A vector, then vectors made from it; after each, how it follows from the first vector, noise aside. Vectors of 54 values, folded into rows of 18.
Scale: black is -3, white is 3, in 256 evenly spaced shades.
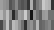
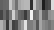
negated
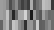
copied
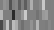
partly zeroed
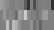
partly zeroed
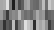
wrapped around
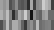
copied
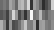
negated
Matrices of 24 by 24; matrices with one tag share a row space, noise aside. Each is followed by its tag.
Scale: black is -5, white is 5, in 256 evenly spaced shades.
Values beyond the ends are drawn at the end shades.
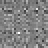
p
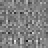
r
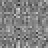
p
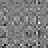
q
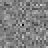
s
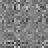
p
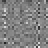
q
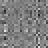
q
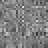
s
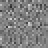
r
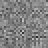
s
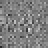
r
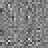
r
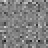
q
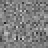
s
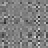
q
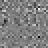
q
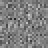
r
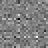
p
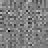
r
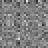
p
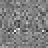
p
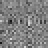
r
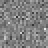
s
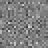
r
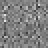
q
